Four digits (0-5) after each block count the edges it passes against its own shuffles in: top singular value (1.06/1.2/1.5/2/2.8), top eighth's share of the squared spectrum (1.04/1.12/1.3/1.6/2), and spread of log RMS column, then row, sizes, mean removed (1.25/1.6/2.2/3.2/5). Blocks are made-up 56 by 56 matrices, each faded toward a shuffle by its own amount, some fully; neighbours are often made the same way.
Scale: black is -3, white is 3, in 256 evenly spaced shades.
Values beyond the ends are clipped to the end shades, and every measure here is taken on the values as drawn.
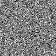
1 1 1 0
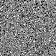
0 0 0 0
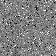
0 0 0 0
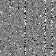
2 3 3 0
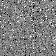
1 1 1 0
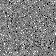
0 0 0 0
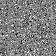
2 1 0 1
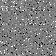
2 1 0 0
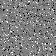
2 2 0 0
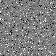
1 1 0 0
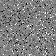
2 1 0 0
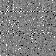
3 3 0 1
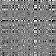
5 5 3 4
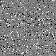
2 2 0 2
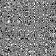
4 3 2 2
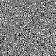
3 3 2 1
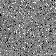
1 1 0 0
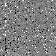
2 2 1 0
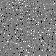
2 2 0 0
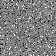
2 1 0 0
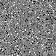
2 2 0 0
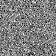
0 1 0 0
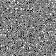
2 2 0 0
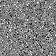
1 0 0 0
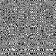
4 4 2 3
